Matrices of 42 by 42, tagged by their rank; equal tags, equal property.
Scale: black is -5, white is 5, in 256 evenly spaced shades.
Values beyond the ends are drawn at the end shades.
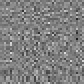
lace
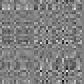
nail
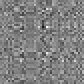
lace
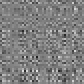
nail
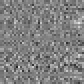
lace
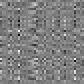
nail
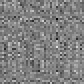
lace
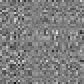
lace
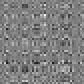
nail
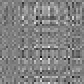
nail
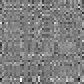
lace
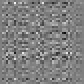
nail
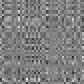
nail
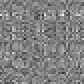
lace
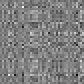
nail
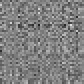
lace
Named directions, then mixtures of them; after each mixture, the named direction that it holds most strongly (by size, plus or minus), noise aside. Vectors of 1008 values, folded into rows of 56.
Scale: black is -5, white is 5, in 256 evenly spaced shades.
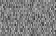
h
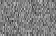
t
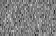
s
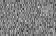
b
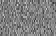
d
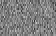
d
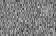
b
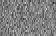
d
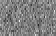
s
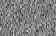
b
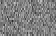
t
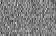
t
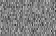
h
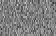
d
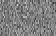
d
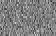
d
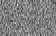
d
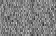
h
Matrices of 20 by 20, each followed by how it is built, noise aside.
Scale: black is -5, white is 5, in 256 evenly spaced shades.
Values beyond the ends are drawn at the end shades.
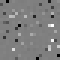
sparse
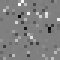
sparse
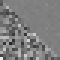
lower triangular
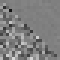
lower triangular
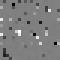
sparse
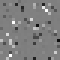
sparse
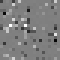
sparse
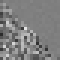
lower triangular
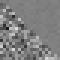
lower triangular
